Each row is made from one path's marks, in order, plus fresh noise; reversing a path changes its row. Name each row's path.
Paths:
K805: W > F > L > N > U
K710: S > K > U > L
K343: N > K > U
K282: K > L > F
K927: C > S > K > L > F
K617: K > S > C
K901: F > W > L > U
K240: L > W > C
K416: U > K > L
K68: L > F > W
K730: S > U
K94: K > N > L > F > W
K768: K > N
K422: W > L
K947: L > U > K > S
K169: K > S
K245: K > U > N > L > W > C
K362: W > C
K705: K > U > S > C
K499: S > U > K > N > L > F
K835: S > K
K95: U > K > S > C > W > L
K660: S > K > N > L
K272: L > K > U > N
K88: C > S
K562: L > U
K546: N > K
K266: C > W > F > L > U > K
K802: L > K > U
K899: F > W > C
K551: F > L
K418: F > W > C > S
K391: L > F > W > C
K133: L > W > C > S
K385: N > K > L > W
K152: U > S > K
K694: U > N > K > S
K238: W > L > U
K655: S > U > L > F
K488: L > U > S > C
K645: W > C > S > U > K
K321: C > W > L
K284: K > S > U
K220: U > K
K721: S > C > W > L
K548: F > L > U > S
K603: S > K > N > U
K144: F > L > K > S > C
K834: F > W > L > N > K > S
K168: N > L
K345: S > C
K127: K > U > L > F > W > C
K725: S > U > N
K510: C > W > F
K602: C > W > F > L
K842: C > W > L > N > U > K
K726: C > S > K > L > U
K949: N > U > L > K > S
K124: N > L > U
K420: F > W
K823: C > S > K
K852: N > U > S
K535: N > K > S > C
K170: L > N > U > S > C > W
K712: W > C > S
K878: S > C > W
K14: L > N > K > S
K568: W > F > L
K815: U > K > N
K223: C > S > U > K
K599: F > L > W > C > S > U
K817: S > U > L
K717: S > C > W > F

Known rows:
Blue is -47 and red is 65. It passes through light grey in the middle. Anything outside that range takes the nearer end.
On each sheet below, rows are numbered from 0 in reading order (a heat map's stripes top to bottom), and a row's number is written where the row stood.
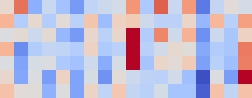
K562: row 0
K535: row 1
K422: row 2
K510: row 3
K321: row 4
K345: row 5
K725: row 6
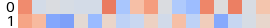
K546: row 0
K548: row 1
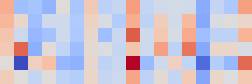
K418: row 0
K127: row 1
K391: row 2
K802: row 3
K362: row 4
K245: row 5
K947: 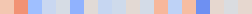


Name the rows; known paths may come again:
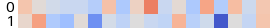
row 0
K385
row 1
K817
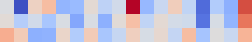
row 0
K362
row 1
K721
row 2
K144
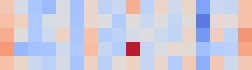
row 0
K599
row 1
K705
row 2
K617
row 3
K899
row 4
K949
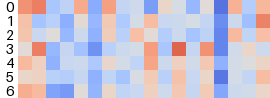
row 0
K835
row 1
K717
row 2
K852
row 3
K562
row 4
K127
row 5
K488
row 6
K548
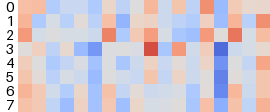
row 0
K272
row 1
K535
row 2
K546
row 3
K238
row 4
K726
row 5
K95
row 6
K603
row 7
K660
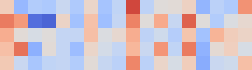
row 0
K602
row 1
K551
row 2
K343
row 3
K802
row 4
K266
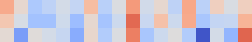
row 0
K94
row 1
K391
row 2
K712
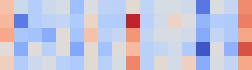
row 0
K223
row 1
K510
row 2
K418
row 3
K878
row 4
K842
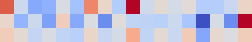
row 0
K420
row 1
K345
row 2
K245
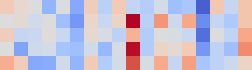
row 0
K725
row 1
K422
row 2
K645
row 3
K321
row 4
K68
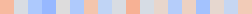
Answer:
K834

